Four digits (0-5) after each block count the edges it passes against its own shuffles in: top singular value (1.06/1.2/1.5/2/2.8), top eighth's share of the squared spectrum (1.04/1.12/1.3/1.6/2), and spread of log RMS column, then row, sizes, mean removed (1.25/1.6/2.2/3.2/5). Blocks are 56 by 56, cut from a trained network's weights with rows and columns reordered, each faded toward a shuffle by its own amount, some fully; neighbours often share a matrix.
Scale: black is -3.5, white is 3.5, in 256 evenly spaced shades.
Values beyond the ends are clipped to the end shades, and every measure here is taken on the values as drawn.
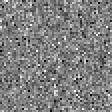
1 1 0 0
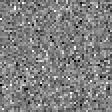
1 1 0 0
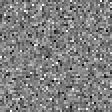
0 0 0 0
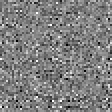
3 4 2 2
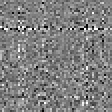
3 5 2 2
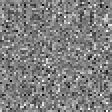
2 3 2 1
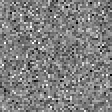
1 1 0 0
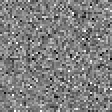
0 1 0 0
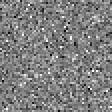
0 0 0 0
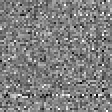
2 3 0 2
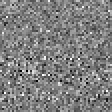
2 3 0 2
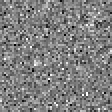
1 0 0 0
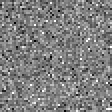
1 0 0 0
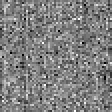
2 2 1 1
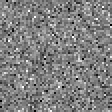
0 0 0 0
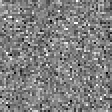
0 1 0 0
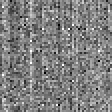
3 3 1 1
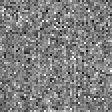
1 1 0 0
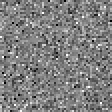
0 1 0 0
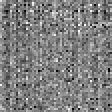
3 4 1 3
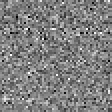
2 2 1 2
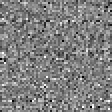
2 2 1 2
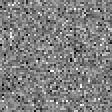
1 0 0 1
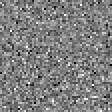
1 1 0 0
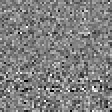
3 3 1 3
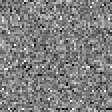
2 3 0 2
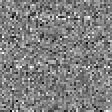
2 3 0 2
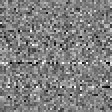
2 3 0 3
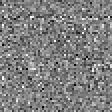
2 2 0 2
